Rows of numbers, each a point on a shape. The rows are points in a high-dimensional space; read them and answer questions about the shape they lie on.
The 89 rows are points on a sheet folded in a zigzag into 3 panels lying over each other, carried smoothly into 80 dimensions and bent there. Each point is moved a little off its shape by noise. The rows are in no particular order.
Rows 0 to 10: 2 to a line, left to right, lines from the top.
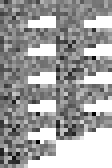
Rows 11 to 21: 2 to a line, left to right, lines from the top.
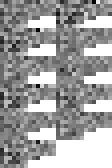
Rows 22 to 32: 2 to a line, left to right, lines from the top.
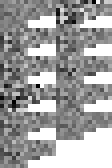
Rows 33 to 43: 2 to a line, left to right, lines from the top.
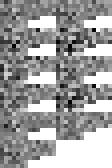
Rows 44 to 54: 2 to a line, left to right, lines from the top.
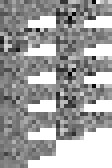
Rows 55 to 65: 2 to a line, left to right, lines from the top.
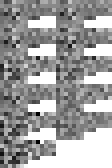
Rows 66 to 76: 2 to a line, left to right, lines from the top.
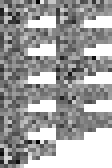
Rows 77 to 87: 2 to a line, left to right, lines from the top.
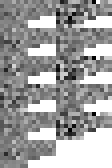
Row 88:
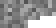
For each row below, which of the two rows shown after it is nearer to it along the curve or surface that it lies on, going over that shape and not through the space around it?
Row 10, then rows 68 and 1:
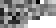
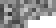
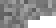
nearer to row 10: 68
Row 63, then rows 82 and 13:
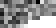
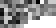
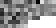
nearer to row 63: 82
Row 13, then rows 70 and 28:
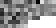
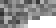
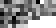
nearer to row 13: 28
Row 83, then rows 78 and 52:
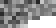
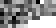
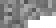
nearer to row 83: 78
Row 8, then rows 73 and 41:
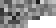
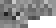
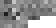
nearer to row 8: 73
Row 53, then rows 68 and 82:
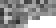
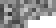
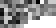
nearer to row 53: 82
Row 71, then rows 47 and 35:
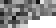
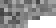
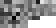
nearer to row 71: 47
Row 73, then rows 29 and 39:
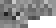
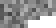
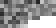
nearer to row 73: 29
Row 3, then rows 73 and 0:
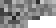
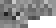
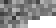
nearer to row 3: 73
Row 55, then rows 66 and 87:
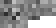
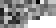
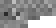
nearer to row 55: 87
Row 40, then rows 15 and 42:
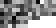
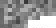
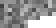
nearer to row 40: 15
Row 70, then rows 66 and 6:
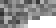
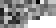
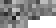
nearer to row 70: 6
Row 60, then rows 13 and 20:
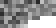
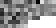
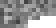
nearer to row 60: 20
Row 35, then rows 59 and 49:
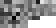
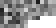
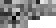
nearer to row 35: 49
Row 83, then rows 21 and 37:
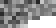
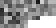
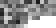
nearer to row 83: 37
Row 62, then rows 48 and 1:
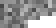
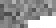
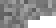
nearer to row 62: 48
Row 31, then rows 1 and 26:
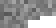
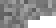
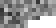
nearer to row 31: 1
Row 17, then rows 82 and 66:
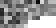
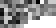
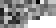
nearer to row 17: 82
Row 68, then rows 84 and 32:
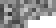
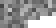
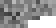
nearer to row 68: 84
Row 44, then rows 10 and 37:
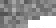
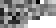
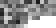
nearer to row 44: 37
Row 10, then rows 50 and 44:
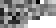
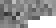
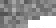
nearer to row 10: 50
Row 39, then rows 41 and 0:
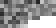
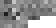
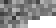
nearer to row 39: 0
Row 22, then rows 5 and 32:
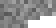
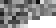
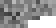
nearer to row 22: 32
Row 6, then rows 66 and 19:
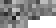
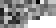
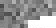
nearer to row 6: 19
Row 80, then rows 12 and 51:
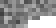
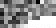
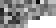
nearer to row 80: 12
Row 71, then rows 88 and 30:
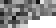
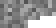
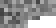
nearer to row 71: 30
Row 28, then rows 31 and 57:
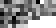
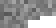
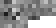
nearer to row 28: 57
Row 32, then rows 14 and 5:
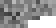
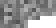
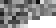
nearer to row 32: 14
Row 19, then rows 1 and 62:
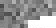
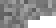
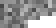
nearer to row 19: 62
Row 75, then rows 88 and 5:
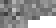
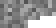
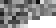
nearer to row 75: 5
